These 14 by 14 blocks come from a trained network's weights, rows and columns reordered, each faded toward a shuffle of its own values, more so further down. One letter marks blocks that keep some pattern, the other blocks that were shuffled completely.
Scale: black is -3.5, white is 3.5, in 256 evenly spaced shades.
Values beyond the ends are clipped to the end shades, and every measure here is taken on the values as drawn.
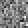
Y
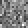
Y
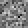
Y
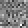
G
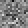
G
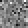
Y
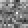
G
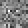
G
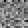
G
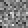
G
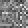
G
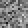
Y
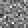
Y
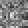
G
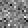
Y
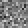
Y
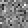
Y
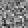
G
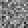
Y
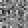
G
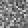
Y
